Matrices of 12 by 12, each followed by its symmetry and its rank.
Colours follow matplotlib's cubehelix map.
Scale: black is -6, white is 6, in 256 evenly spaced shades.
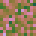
antisymmetric, full rank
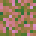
neither, full rank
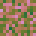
neither, full rank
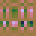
neither, rank one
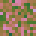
antisymmetric, full rank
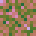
symmetric, full rank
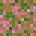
antisymmetric, full rank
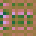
neither, rank one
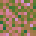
antisymmetric, full rank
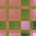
symmetric, rank one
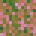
neither, full rank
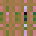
neither, rank one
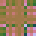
symmetric, rank one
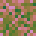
neither, full rank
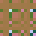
symmetric, rank one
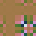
symmetric, rank one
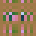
neither, rank one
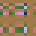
neither, rank one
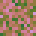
neither, full rank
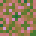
symmetric, full rank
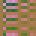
neither, rank one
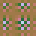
symmetric, rank one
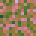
antisymmetric, full rank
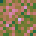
symmetric, full rank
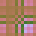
symmetric, rank one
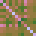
symmetric, full rank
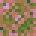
symmetric, full rank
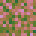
antisymmetric, full rank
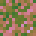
symmetric, full rank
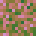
neither, full rank
